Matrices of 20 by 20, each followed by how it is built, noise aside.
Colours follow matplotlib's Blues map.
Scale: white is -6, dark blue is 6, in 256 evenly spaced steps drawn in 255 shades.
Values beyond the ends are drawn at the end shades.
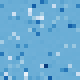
sparse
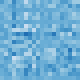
low rank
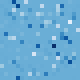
sparse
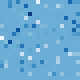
sparse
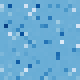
sparse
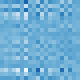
low rank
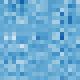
low rank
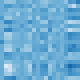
low rank
